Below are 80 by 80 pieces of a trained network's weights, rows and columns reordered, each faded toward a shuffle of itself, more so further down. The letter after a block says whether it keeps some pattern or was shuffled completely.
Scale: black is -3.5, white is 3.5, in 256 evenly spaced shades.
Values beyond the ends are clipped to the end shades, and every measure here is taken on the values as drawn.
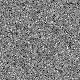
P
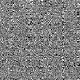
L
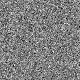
P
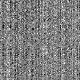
L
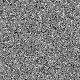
P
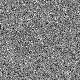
P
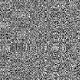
L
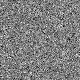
P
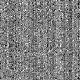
L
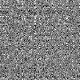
L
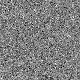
P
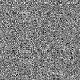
L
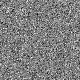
P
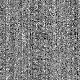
L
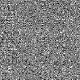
L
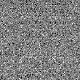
L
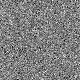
P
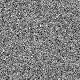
P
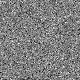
P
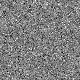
P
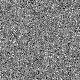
P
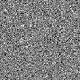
L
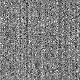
L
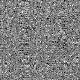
L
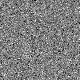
P
